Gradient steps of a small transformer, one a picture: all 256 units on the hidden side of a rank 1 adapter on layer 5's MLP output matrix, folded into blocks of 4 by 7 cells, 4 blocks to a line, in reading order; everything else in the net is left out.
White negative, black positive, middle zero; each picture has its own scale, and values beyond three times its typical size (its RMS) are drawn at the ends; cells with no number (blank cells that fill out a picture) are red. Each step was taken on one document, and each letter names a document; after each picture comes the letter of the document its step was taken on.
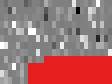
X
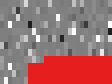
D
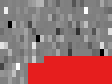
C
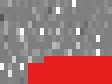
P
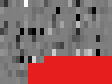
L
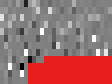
P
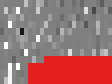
C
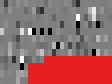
L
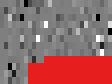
D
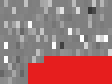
X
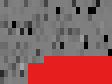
X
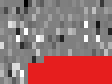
C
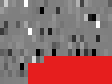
L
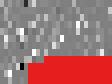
P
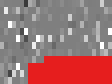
C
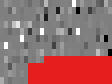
X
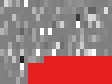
L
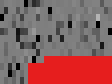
C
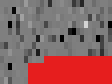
D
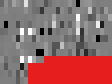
L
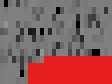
L
